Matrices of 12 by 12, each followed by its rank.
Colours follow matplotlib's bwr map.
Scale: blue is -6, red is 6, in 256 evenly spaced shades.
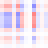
one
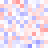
full rank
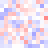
full rank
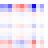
one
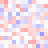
full rank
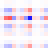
one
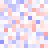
full rank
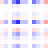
one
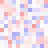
full rank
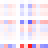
one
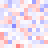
full rank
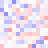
full rank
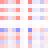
one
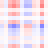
one
